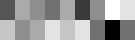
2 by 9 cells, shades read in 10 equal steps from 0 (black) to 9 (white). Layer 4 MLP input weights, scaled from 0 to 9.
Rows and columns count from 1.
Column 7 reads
5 4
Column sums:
10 11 11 12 13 10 9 9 12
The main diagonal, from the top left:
3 5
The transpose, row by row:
3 7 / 6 5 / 5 6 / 4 8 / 6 7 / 2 8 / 5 4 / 9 0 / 8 4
